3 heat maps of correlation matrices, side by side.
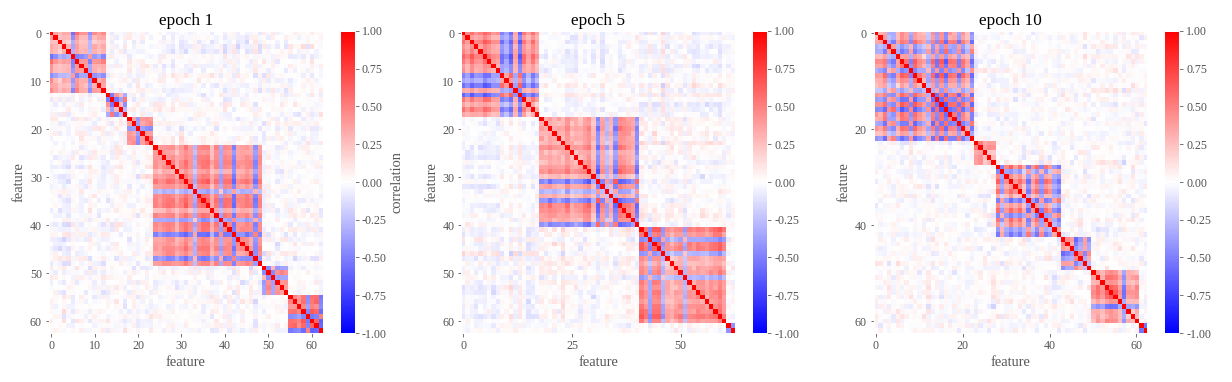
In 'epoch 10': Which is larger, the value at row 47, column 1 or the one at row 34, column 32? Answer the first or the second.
the second
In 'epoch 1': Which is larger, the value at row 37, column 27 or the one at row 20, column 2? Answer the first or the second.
the first
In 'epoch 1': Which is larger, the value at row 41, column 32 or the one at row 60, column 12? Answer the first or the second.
the first
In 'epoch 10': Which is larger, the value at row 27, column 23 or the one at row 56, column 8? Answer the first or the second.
the first
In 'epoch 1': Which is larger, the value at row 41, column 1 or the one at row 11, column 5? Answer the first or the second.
the first
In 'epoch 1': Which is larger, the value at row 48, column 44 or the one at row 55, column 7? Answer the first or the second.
the first
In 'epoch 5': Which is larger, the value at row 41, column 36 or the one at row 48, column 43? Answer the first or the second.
the first
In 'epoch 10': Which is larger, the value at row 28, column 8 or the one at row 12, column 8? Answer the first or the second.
the second
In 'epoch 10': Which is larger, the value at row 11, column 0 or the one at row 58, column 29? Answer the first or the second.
the first
